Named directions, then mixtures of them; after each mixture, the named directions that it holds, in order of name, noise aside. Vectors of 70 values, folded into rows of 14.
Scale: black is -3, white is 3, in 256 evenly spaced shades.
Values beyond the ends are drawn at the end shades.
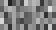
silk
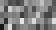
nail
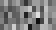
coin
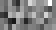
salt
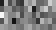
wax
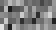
nail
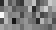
wax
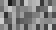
silk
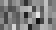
coin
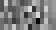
coin, wax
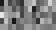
wax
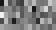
wax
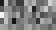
wax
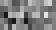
coin, salt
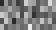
coin, wax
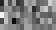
wax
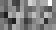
salt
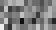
nail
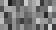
silk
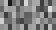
silk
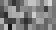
salt, silk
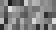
nail, silk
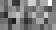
salt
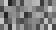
coin, silk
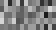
salt, silk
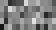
nail, silk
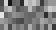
silk, wax
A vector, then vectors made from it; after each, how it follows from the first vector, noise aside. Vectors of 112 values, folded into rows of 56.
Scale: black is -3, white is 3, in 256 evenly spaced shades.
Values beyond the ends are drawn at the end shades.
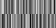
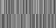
shrunk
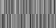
shrunk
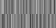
shrunk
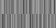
shrunk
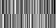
sign-scrambled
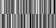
copied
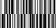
scaled up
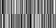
sign-scrambled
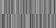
shrunk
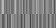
shrunk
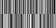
sign-scrambled
